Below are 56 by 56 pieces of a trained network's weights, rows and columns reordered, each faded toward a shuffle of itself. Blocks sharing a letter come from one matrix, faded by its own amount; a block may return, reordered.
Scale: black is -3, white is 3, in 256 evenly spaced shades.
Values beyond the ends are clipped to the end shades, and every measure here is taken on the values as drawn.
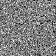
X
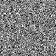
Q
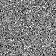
X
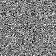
X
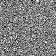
X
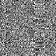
Q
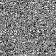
X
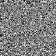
Q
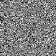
Q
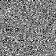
Q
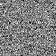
X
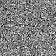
X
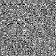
Q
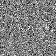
X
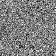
X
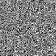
Q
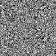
Q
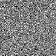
Q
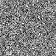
X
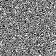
X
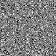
Q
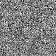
X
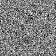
X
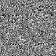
Q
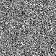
X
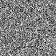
X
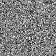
X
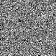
X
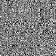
Q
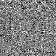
Q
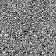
Q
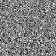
Q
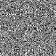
Q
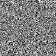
Q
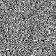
Q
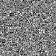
Q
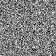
X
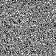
X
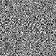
Q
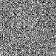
Q
